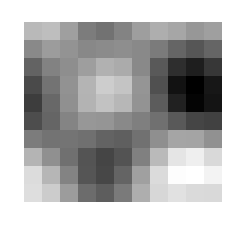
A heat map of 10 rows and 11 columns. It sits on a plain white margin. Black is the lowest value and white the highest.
Stripes: none. Ninth with the highest average: bottom right. Average level on the scale: 50%. Mirror symmetry: none. Ninth with the lowest average: middle right.
